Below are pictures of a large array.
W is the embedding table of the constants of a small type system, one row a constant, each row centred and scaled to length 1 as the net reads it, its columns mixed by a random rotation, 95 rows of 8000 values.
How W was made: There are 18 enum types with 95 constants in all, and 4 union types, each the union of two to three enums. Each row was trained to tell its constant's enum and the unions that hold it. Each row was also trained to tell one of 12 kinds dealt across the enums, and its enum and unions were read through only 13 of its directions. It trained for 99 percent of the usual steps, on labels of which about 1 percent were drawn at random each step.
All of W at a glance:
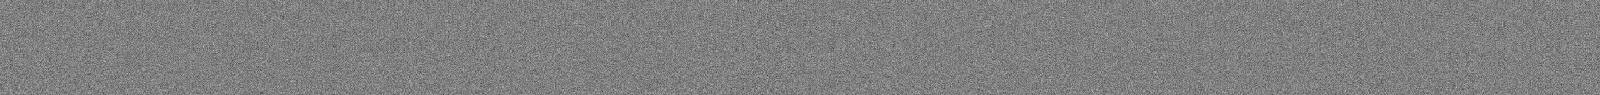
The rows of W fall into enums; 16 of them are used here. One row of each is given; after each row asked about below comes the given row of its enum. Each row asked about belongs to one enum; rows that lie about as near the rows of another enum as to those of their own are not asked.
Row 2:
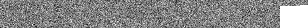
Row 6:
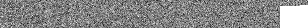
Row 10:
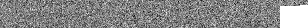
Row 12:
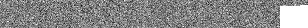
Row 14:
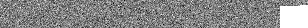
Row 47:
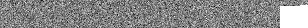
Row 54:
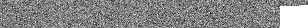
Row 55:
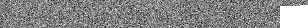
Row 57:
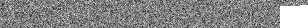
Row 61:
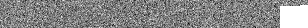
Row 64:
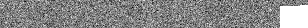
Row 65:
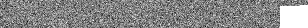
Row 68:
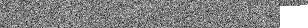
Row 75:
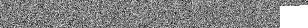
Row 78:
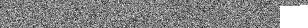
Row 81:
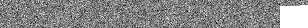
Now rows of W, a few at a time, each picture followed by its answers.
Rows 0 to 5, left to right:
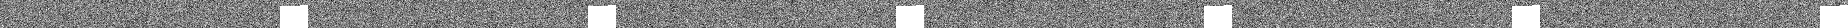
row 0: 6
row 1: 12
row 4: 54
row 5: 54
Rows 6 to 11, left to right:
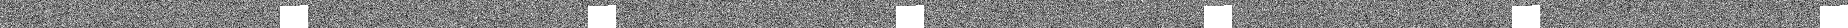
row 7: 54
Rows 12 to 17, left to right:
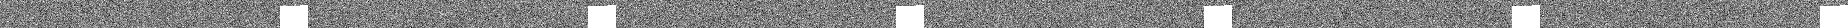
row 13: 57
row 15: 6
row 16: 75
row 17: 14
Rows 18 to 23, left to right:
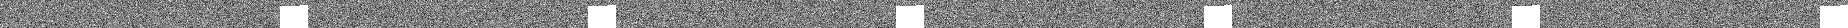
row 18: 6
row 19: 75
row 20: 81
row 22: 64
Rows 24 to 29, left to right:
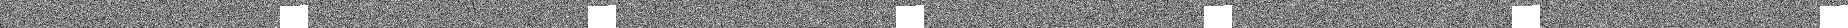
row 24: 14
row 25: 47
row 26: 64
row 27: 65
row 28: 47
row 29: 65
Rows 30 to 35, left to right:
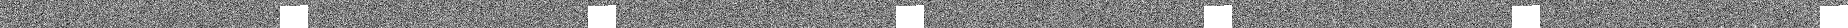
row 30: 78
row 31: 54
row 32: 14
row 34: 2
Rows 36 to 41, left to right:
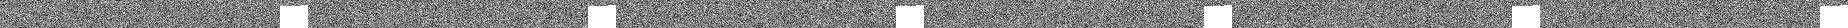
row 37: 12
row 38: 10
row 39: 68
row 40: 54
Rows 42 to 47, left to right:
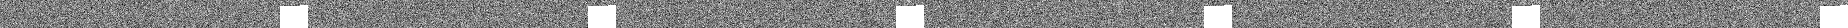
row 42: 6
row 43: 61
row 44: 10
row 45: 75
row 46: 57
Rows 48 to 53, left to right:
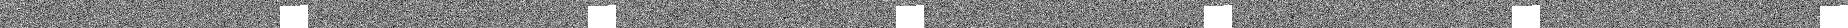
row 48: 64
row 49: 14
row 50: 10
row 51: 57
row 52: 10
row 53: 12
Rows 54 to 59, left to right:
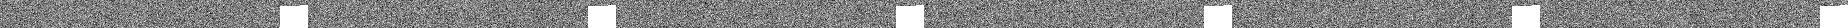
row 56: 2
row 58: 12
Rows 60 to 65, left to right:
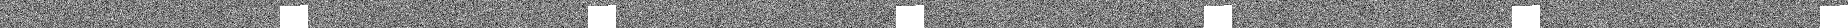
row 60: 64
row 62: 78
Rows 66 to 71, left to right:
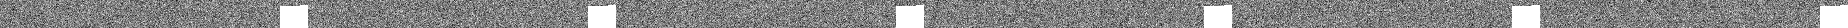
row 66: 14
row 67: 61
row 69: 47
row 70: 57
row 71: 12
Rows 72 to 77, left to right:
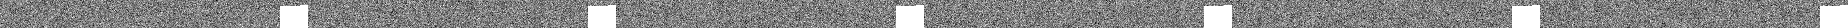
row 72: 54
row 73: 81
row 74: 57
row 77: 2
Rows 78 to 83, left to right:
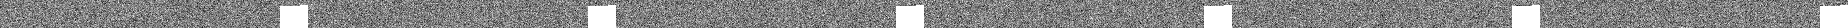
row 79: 64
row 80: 6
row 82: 14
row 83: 64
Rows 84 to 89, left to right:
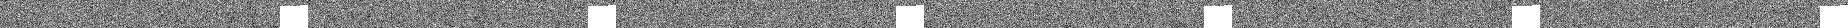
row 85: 10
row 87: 10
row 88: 78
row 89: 57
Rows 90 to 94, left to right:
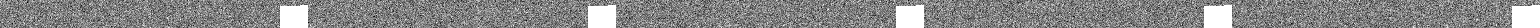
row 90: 12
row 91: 6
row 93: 55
